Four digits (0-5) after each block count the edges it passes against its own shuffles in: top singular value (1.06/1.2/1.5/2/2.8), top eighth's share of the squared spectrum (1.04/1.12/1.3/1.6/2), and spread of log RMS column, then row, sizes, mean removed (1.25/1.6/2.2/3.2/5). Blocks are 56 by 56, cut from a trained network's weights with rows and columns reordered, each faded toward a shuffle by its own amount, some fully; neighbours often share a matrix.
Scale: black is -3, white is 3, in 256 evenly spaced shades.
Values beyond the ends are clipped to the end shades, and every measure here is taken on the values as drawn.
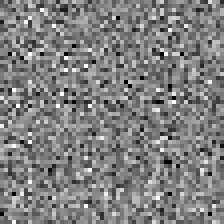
2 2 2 1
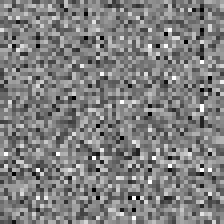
3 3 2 1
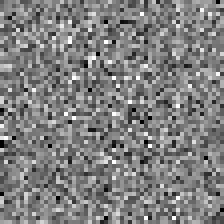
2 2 1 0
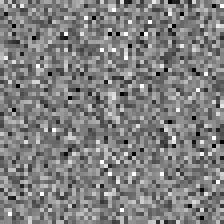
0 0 0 0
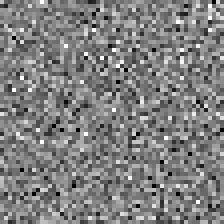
0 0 0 0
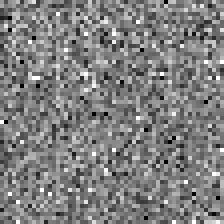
1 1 0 1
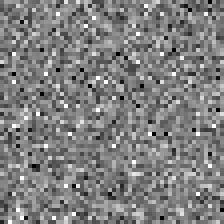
0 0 0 0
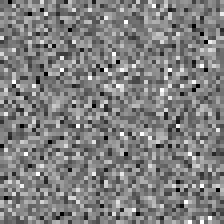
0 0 0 0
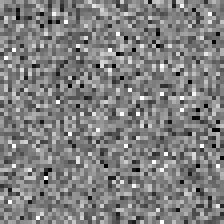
0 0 0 0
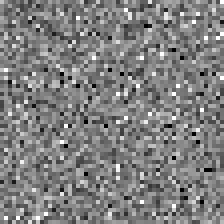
0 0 0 0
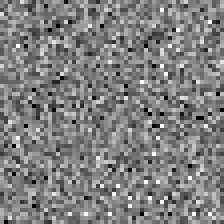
0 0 0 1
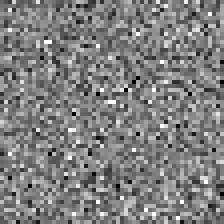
0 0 0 0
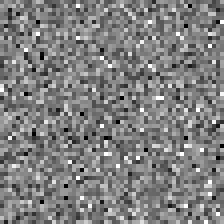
0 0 0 0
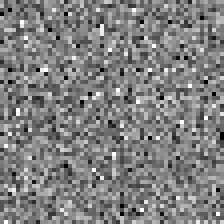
1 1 0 1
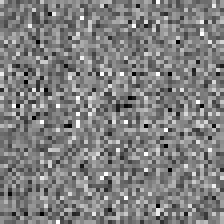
1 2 0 1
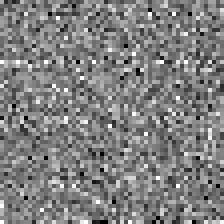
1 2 0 2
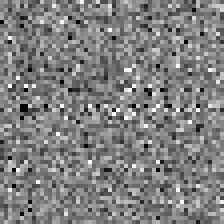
2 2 0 2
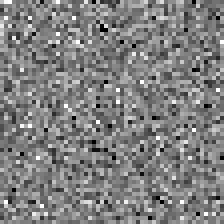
1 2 0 2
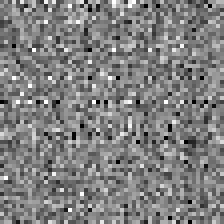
2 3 0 2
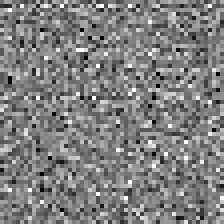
3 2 0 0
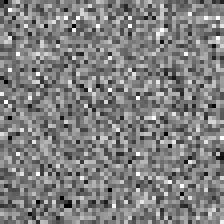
2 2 0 1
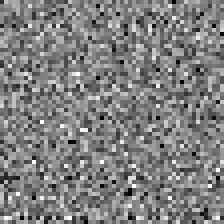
3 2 0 1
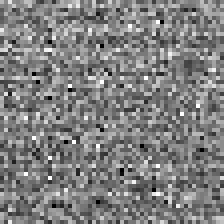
2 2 0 0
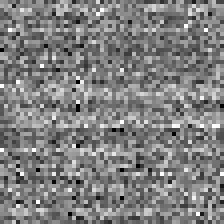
3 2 1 1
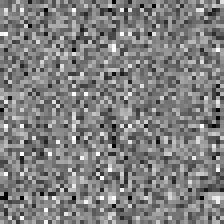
3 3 2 2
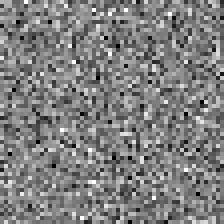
1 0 0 0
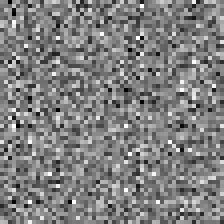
3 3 2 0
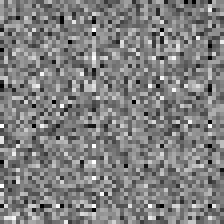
3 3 2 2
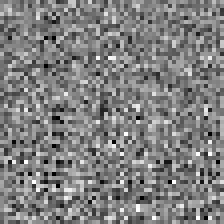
2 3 1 2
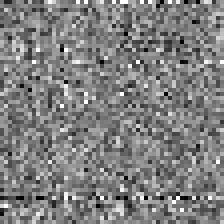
2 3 0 2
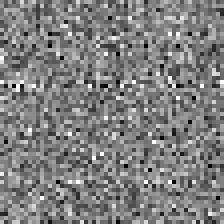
2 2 0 2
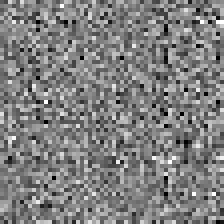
2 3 2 2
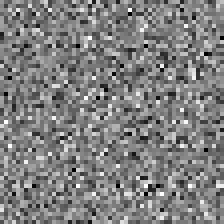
2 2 0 1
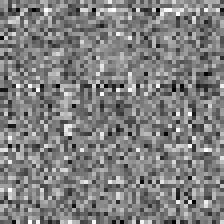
3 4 1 3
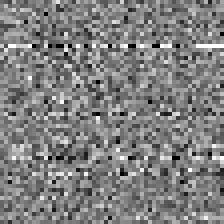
4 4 0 3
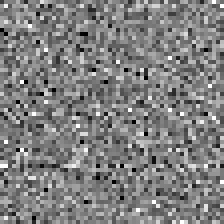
2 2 0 1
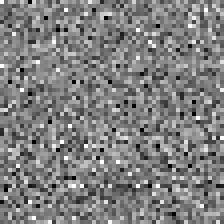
2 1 0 1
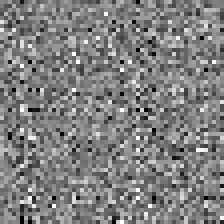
3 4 2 2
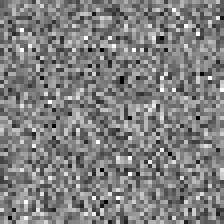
0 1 0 1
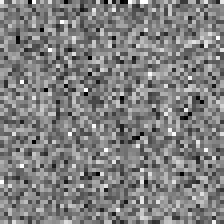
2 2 0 1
